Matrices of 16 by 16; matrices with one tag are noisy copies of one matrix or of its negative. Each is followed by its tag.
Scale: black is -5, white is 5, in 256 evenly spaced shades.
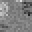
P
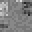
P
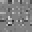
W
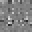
W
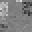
P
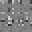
W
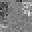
P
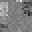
P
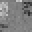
P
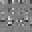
W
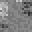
P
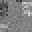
P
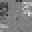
P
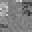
P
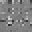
W
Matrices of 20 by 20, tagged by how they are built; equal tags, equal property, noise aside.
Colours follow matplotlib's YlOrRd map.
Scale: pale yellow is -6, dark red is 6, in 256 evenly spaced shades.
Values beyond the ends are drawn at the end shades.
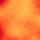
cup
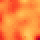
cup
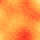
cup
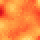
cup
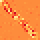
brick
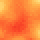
cup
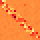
brick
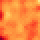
cup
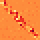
brick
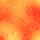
cup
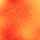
cup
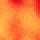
cup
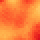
cup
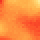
cup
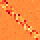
brick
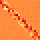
brick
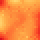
cup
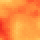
cup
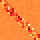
brick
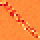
brick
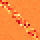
brick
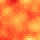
cup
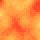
cup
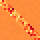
brick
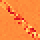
brick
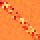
brick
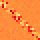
brick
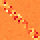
brick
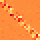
brick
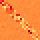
brick
